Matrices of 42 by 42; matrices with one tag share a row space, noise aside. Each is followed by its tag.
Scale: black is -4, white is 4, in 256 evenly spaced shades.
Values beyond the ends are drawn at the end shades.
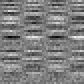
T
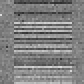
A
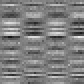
T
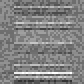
A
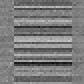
A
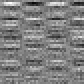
T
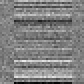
A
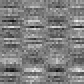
T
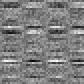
T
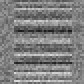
A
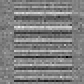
A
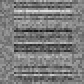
A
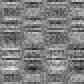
T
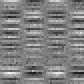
T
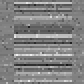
A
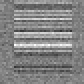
A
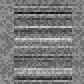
A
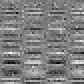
T
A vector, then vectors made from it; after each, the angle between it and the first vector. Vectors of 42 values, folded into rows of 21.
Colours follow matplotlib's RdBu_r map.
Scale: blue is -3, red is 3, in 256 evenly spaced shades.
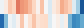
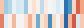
partly opposed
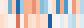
orthogonal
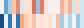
partly aligned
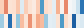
partly aligned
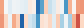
partly opposed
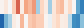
nearly parallel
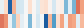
partly opposed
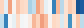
partly aligned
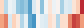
nearly opposite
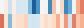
partly opposed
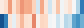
nearly parallel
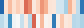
partly aligned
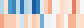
partly opposed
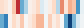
partly aligned
